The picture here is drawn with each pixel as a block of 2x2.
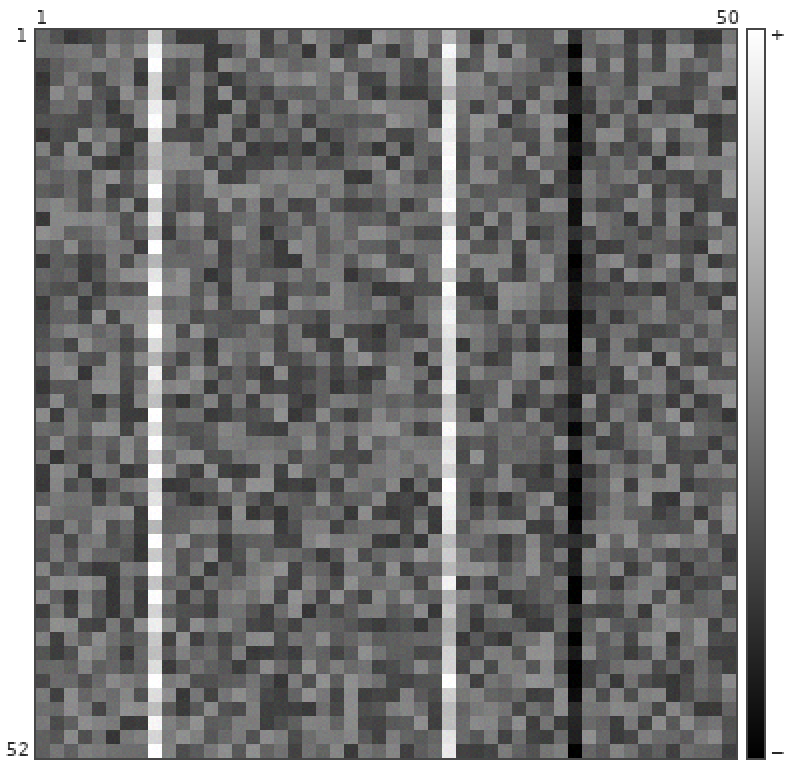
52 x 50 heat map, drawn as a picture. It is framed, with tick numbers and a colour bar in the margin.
Odd lines: columns 9, 30 and 39. Average level on the scale: 40%. Histogram: skewed, a long tail of high values.
